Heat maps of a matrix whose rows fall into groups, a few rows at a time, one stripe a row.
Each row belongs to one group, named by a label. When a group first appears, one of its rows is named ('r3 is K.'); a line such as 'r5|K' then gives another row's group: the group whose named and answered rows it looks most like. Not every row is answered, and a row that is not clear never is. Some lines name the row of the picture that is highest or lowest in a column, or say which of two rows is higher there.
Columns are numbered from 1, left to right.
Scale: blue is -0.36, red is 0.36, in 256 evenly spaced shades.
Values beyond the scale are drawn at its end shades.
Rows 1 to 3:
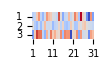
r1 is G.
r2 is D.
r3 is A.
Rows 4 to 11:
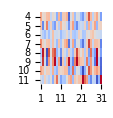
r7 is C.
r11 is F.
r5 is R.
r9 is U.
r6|D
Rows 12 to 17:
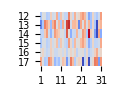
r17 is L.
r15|F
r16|L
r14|G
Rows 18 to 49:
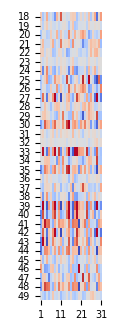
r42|U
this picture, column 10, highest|33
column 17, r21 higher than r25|Yes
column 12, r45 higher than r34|No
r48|A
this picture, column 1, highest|46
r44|A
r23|R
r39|U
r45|R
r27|U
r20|F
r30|A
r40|U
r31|C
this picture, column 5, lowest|47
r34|C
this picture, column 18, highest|33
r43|U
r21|C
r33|U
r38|R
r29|C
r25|G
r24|R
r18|R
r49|D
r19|R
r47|G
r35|A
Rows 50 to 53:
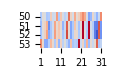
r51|G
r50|F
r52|G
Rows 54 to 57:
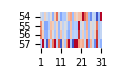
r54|F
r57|U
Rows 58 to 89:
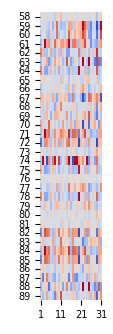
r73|L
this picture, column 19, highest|74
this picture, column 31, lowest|67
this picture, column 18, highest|74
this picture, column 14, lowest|62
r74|U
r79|G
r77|F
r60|F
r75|D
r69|G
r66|F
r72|A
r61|A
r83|C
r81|C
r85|A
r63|G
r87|R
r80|L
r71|A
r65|C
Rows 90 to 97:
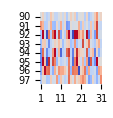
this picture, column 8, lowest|91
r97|F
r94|U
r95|U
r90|L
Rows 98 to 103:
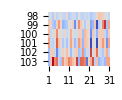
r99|L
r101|L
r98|D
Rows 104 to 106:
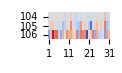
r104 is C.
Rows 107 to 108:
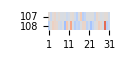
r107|R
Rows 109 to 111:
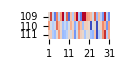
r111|L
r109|U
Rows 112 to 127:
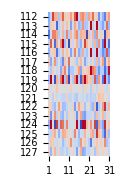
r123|R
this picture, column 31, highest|118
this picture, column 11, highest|117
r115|U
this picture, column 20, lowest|114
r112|A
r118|F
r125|G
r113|G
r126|C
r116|G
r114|A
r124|U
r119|U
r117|R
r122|L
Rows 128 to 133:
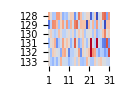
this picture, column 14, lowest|128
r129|A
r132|F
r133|D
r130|L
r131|G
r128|L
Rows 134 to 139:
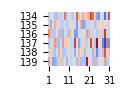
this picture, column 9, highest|134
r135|R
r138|L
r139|D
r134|F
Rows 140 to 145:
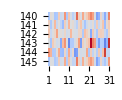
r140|F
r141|R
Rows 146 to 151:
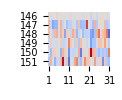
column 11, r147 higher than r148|No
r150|F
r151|U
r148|C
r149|C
